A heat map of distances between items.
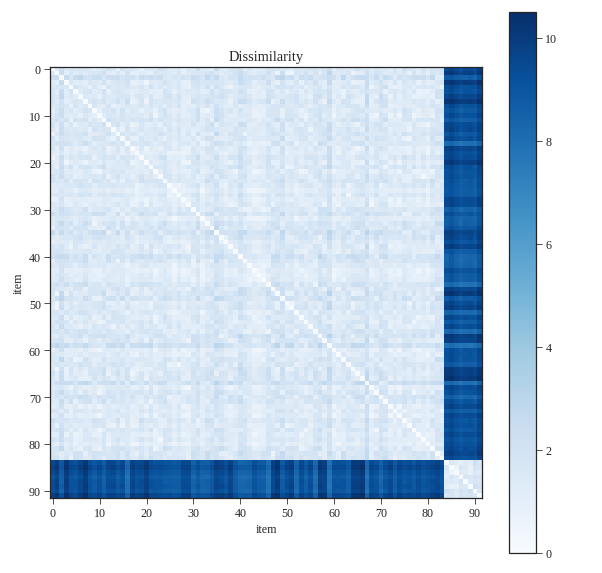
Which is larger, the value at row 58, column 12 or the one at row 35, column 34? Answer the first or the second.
the second
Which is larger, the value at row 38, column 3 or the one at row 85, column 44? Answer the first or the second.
the second
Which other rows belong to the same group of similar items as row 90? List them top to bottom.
84, 85, 86, 87, 88, 89, 91
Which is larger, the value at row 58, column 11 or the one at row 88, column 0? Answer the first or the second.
the second
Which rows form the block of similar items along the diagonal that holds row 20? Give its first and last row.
0 to 83
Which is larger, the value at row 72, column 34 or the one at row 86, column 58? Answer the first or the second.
the second
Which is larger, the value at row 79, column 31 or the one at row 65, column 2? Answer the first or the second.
the second
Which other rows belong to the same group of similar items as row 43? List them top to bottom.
0, 1, 2, 3, 4, 5, 6, 7, 8, 9, 10, 11, 12, 13, 14, 15, 16, 17, 18, 19, 20, 21, 22, 23, 24, 25, 26, 27, 28, 29, 30, 31, 32, 33, 34, 35, 36, 37, 38, 39, 40, 41, 42, 44, 45, 46, 47, 48, 49, 50, 51, 52, 53, 54, 55, 56, 57, 58, 59, 60, 61, 62, 63, 64, 65, 66, 67, 68, 69, 70, 71, 72, 73, 74, 75, 76, 77, 78, 79, 80, 81, 82, 83
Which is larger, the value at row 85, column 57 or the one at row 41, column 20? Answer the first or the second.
the first
